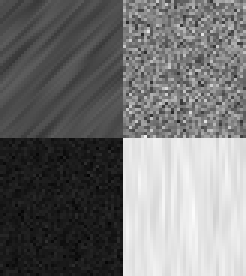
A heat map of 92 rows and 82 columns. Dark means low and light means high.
The table splits into 2 rows of 2 panels. Panel 1,1: low, slanting up to the right, faint in contrast. Panel 1,2: middling, fine-grained, strong in contrast. Panel 2,1: very low, fine-grained, faint in contrast. Panel 2,2: very high, streaked downward, faint in contrast.
